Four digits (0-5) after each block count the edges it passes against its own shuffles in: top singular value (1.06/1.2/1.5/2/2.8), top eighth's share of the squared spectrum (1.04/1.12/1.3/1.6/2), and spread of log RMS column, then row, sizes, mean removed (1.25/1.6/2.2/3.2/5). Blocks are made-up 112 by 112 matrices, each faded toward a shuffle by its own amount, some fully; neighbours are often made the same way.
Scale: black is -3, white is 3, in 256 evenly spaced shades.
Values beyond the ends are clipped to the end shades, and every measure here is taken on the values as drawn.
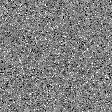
2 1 0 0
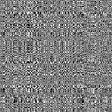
5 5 4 4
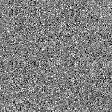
4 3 1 2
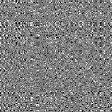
5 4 3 3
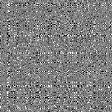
5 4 3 3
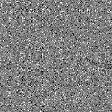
4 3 2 2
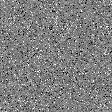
2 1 0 1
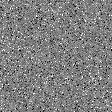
1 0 0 0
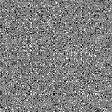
4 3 2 2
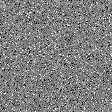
2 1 0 0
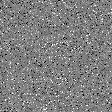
0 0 0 0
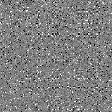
4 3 2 2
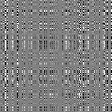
5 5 5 4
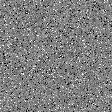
1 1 0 0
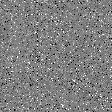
3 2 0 0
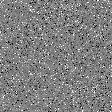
1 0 0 0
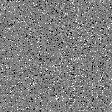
3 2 1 0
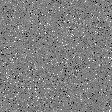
0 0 0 0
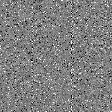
4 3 2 1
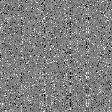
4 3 2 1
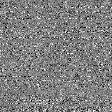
1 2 0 4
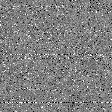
2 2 0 2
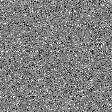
1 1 0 2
